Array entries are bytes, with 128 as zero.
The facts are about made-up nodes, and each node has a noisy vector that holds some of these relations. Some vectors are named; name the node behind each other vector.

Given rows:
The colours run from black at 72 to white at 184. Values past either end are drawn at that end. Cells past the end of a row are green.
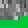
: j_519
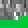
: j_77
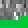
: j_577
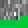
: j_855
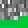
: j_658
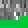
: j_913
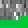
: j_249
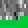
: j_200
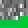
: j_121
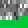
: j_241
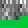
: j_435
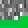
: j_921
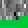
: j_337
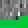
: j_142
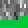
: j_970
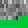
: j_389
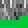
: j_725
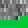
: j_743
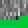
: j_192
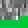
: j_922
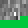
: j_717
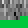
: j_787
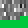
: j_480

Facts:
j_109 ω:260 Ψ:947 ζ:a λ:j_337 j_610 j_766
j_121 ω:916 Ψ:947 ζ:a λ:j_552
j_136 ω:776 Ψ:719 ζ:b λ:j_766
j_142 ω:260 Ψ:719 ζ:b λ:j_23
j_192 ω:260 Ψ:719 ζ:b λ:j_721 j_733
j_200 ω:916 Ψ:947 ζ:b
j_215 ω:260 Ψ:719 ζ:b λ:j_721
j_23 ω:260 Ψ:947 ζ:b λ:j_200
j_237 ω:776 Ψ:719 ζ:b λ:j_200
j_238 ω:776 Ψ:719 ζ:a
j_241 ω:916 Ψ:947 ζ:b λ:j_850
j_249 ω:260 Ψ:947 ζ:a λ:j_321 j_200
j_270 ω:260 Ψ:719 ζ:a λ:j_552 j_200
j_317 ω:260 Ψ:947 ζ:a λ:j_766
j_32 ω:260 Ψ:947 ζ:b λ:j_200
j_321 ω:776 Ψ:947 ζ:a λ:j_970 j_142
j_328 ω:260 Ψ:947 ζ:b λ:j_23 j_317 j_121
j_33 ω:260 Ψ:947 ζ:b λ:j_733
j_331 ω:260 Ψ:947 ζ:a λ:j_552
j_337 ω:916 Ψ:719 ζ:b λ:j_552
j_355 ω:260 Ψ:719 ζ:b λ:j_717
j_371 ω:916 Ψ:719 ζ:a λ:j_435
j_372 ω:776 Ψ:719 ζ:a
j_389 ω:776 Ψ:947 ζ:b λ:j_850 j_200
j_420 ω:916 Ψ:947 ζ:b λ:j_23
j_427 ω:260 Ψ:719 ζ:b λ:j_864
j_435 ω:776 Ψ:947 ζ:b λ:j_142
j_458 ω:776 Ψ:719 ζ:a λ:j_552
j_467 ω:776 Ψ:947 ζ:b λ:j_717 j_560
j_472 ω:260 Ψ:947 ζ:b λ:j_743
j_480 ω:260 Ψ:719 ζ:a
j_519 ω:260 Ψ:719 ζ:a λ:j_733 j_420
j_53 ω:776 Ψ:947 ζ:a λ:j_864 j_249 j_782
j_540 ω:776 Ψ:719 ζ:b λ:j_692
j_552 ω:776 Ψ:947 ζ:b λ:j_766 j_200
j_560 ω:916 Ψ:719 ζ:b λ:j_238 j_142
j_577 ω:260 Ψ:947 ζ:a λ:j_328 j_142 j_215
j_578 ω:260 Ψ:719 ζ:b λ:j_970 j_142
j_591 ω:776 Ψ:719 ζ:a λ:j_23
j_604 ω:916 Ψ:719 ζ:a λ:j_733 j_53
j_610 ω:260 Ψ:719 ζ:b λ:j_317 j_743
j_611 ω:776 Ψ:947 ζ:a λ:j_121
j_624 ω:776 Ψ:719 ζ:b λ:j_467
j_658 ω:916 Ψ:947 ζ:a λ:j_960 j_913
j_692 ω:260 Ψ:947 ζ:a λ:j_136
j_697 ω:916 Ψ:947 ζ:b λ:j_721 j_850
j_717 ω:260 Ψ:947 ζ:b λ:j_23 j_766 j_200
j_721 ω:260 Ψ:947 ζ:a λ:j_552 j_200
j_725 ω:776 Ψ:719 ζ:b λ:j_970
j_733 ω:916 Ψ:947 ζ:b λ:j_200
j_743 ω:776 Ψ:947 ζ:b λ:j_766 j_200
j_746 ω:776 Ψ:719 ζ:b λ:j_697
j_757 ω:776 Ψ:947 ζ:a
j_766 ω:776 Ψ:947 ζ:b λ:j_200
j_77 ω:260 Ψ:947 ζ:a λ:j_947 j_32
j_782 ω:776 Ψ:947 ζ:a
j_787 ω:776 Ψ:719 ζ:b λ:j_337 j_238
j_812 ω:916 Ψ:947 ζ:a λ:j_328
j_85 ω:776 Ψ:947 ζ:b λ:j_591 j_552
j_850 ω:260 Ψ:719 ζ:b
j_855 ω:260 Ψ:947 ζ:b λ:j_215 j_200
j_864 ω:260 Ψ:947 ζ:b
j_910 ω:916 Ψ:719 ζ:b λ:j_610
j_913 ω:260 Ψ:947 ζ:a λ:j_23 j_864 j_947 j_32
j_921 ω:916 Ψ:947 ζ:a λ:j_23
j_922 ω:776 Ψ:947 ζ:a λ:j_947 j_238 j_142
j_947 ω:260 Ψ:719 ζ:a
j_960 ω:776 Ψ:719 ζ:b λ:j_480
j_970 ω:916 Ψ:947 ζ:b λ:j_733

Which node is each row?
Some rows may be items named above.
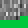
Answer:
j_427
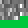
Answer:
j_812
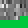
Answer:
j_947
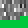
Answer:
j_480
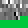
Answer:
j_540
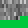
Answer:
j_85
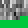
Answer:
j_746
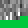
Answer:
j_850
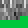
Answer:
j_725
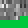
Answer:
j_947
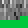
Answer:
j_237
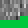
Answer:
j_578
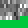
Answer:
j_241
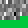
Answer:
j_371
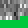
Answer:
j_697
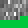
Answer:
j_33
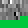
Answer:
j_136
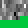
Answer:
j_560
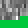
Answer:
j_922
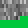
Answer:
j_85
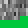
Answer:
j_458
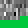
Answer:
j_238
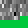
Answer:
j_604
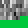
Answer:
j_746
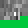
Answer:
j_472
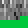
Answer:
j_237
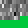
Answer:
j_604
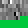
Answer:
j_136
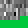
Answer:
j_238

